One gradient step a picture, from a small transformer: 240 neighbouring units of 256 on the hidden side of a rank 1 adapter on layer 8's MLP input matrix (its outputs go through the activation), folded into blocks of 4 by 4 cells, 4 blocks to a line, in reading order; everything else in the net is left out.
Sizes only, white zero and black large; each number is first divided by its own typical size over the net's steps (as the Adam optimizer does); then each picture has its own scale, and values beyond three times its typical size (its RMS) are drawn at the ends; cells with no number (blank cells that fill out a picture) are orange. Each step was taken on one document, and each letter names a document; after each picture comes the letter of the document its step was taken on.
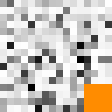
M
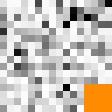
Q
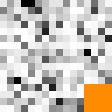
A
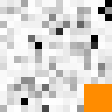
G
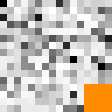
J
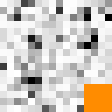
G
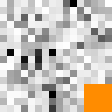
A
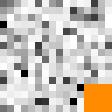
Q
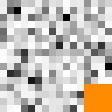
Q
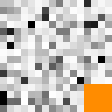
M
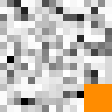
Q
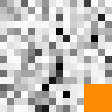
M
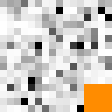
G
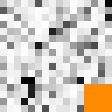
G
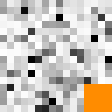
M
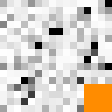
G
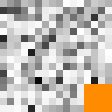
Q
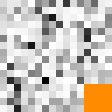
A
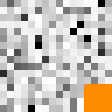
Q
